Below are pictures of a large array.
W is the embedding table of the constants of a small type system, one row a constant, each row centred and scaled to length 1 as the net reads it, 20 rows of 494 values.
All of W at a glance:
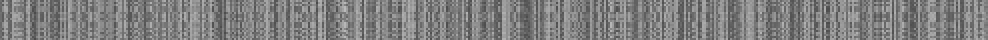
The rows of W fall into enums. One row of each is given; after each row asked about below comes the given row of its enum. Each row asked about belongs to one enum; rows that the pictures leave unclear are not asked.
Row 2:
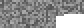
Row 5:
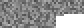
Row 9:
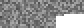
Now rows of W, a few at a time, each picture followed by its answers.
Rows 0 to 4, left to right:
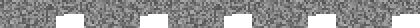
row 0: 2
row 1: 5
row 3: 5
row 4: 5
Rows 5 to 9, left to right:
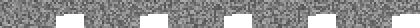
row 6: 9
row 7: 2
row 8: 2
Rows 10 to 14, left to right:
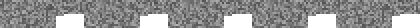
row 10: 2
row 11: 5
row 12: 5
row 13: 5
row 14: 2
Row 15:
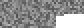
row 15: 5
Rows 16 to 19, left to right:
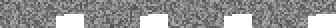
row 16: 9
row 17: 2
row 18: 5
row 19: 9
